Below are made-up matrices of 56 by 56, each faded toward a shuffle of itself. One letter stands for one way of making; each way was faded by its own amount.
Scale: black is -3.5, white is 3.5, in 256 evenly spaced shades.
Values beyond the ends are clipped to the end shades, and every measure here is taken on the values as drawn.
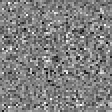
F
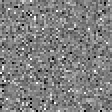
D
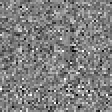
F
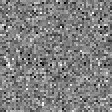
F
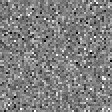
D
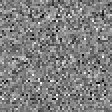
F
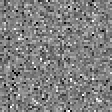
D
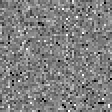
D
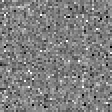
D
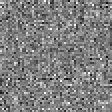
F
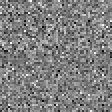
F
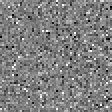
D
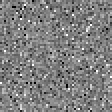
D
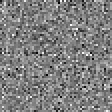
F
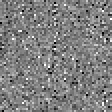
D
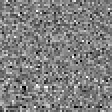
F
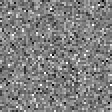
D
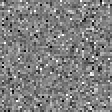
D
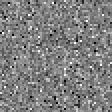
D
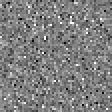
D
